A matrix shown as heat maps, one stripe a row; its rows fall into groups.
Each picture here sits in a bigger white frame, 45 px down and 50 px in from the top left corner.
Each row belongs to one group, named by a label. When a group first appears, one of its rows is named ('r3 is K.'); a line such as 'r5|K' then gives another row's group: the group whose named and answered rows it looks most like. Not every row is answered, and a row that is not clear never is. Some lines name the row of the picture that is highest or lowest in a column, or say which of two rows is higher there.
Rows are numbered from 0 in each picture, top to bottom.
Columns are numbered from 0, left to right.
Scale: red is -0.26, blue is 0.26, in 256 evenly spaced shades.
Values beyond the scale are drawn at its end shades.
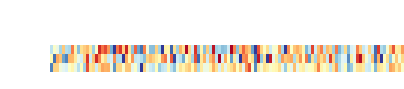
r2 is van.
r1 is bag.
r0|van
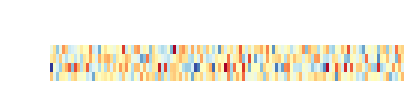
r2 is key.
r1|van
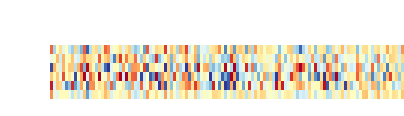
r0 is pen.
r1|van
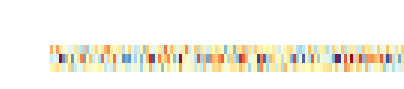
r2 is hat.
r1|hat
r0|pen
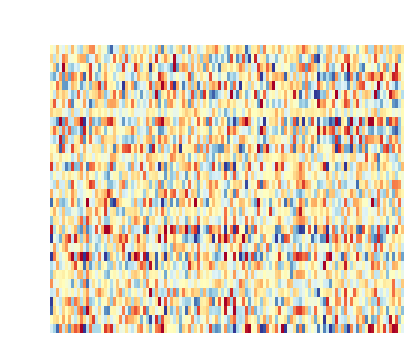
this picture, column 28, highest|4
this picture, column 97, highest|23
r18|bag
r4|bag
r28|key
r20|pen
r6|hat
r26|pen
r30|van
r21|key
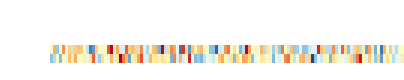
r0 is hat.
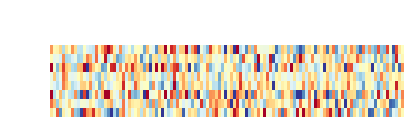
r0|pen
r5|pen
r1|bag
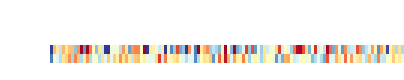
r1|key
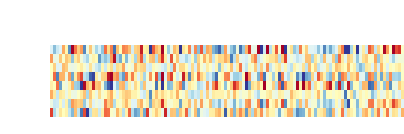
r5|van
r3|hat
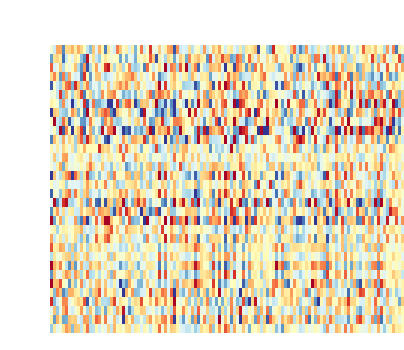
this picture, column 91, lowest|1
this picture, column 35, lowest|6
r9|hat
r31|key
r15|bag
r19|pen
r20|hat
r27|bag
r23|key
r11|van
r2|pen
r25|key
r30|bag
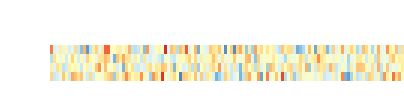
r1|van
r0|pen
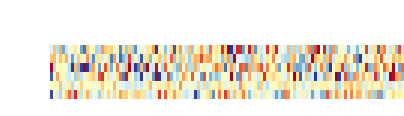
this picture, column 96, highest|3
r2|pen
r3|van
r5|key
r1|key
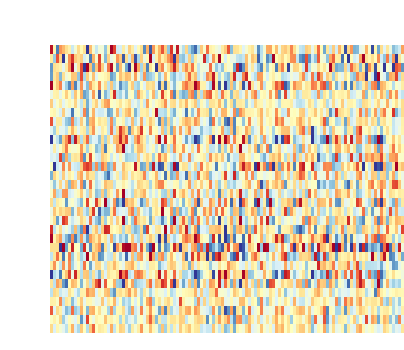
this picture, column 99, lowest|19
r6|pen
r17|bag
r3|van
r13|bag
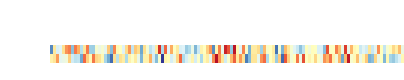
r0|key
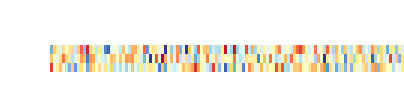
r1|van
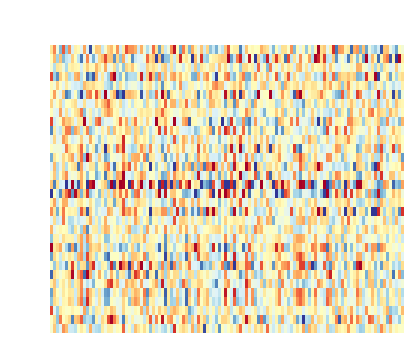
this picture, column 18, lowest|5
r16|key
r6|pen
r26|hat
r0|hat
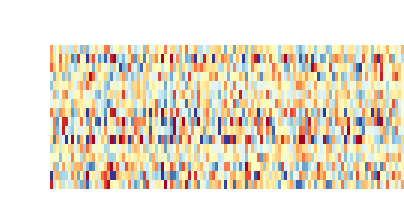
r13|hat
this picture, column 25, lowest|13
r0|pen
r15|pen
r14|van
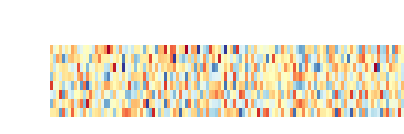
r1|bag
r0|pen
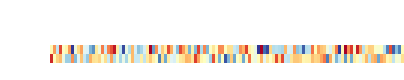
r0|hat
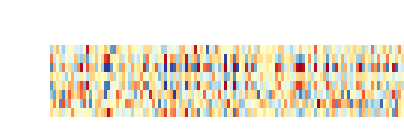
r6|hat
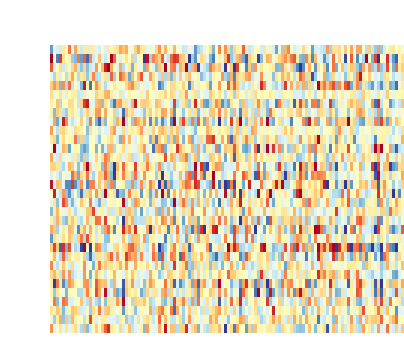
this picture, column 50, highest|3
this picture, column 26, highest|3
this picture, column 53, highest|22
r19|bag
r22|hat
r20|van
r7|bag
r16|bag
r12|pen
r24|van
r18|van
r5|pen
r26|bag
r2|pen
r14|van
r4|hat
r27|bag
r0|key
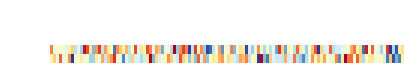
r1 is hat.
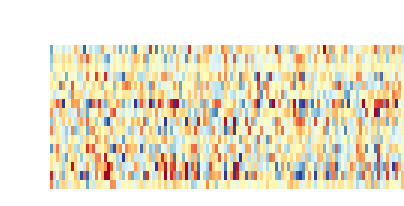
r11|van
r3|bag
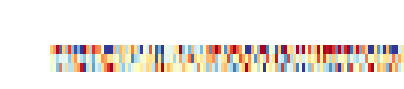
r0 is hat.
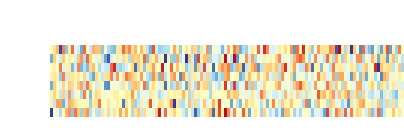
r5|hat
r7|key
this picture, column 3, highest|0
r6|bag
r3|hat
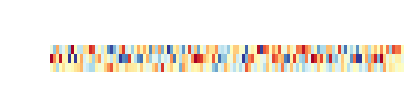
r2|hat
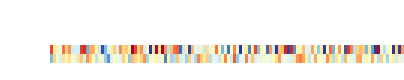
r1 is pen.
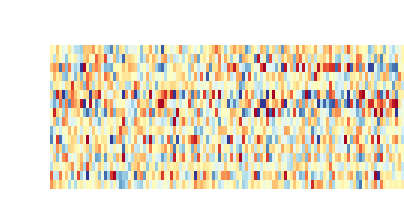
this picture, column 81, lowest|7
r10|van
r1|bag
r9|key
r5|bag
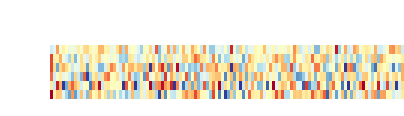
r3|pen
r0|van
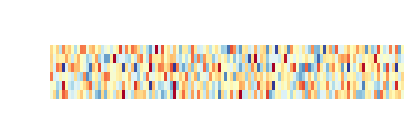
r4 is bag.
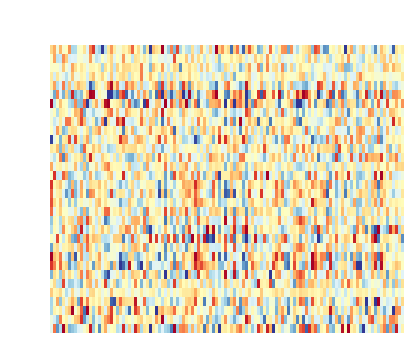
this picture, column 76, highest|6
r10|key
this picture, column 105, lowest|5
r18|pen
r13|pen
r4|hat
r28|van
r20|van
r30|hat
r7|hat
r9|bag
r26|bag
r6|pen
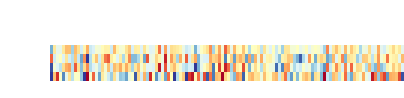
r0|key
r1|pen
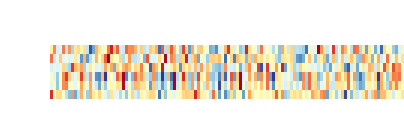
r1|pen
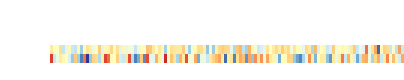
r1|pen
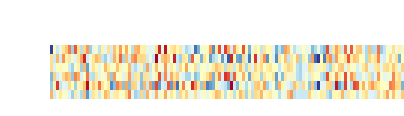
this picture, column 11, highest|3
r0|key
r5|pen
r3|key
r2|pen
